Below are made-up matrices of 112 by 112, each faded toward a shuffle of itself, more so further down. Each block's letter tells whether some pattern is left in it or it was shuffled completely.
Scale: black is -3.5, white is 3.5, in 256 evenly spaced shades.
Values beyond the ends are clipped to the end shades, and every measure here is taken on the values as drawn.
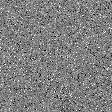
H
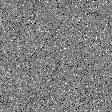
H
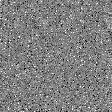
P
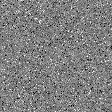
H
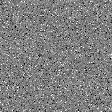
P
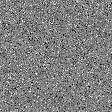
H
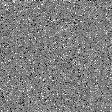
P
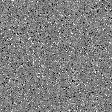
H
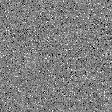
P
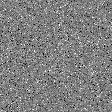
H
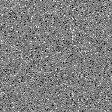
P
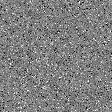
H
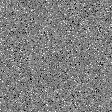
H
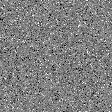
H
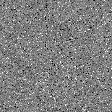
H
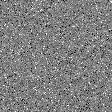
H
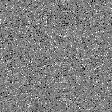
P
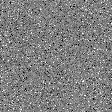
H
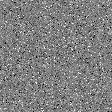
H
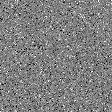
H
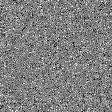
P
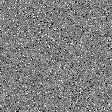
P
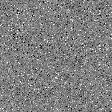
P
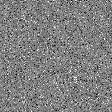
P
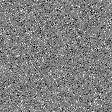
H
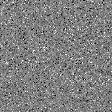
P
